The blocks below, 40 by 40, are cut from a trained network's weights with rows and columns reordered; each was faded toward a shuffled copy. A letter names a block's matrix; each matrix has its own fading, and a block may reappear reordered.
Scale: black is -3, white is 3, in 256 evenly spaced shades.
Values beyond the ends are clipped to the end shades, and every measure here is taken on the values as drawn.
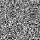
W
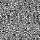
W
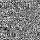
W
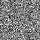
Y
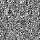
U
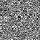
W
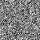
Y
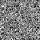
W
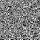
W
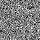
Y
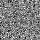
Y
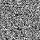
U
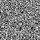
U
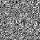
W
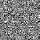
W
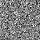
Y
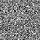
U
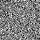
Y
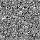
Y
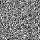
U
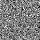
Y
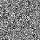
U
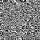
W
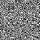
U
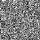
U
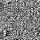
W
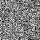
U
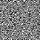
W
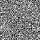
W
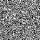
W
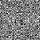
W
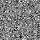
Y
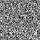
W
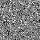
Y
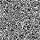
U
